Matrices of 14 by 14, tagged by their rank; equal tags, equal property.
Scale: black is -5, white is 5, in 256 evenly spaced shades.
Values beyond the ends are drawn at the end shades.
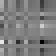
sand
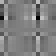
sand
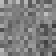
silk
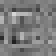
silk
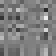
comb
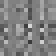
comb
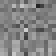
silk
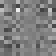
silk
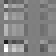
sand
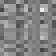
comb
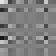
sand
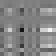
sand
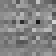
silk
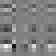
sand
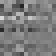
comb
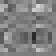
comb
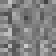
silk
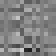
comb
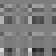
sand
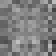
comb
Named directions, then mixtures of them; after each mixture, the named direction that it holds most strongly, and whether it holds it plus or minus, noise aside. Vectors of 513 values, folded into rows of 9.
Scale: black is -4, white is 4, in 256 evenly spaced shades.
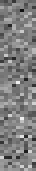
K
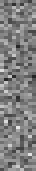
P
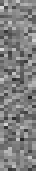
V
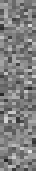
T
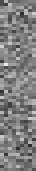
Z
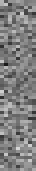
Z, minus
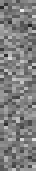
V, minus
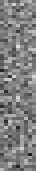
P, minus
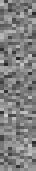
Z, minus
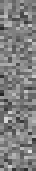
T, plus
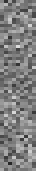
Z, minus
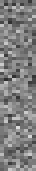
P, plus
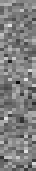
K, minus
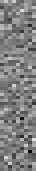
K, minus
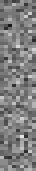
K, plus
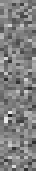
T, plus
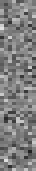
T, minus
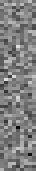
P, minus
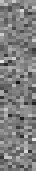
K, minus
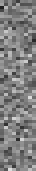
V, minus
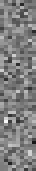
T, plus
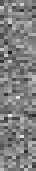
K, plus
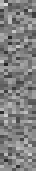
Z, minus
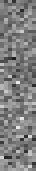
K, plus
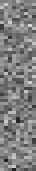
T, plus
